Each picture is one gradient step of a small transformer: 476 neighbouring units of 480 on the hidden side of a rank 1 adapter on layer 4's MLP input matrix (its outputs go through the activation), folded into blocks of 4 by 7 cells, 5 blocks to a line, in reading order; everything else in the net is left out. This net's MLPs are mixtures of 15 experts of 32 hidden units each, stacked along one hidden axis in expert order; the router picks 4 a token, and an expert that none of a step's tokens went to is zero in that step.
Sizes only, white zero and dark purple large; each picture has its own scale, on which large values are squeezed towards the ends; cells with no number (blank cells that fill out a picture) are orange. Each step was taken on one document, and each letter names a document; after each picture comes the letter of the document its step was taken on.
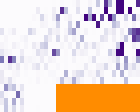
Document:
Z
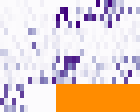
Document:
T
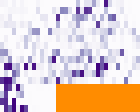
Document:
Z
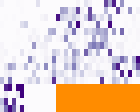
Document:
T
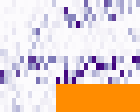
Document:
Z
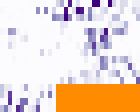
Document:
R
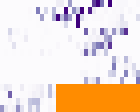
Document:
R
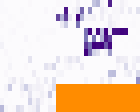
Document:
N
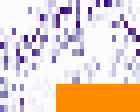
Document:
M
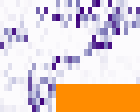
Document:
N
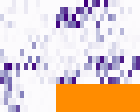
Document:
Z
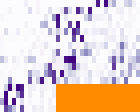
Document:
T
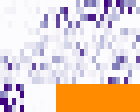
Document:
T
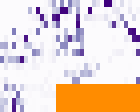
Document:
M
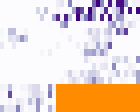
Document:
R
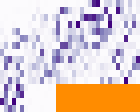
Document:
T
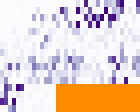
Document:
T
